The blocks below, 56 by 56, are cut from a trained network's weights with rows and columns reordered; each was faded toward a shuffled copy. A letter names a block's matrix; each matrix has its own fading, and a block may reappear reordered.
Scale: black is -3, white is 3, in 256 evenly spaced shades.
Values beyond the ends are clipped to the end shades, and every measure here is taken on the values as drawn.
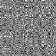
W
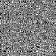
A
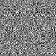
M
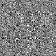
A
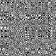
W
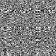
M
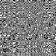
W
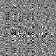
W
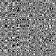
W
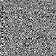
A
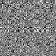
M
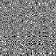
W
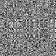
M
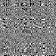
W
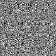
A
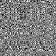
M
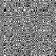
W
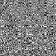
M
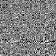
A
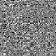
M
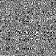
A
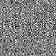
M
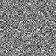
M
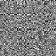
M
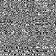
M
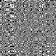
W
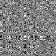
A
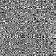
M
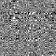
W
